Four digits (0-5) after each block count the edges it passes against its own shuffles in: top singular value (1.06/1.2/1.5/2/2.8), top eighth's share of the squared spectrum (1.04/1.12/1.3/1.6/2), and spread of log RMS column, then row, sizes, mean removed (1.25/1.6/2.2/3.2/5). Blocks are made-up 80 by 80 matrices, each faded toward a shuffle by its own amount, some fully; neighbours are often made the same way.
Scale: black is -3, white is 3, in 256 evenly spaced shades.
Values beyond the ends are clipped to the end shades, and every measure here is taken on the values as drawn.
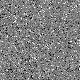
1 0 0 0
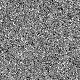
0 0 0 0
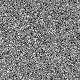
0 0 0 0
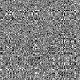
4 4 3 3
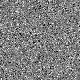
1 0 0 0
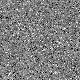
1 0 0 0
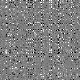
4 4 3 3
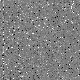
2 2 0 0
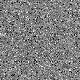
3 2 0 1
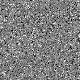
2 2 0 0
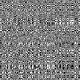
5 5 3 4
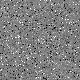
0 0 0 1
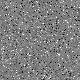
0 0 0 0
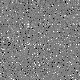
2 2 0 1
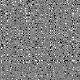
4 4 3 3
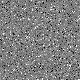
1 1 0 0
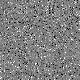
3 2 1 0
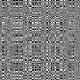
5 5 4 4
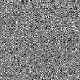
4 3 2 2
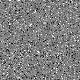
2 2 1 0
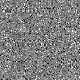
3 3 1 1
